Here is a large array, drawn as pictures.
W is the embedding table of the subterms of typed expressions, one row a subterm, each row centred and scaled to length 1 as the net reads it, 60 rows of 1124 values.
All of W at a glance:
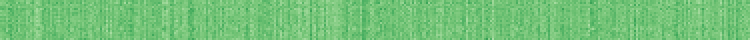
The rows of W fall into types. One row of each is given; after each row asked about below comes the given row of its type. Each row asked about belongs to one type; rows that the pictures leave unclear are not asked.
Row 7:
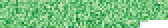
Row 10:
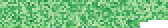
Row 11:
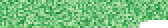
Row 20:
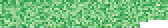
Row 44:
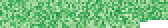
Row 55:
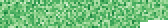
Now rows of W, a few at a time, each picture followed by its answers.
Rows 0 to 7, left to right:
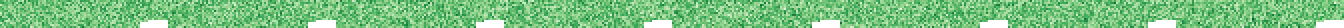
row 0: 11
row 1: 55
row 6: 55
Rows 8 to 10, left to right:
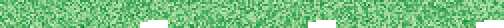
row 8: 11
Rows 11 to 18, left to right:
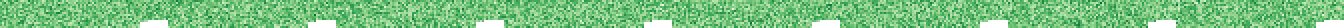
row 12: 20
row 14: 20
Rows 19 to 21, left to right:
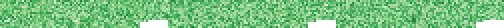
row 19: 10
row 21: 55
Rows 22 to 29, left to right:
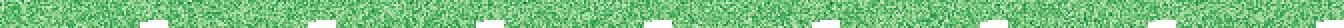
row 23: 20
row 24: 7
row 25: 7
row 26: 10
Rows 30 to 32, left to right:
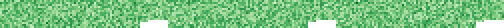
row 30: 55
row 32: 7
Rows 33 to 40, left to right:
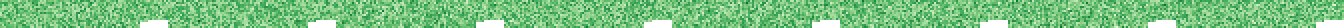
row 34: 10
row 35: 7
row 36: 11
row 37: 7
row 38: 20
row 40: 20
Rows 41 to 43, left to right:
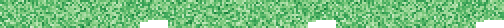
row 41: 11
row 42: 11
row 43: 11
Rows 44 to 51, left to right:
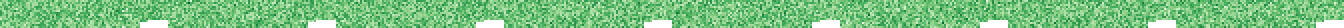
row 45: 7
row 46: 11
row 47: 55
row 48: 55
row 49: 44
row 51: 20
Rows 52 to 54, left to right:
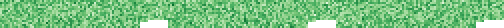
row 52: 55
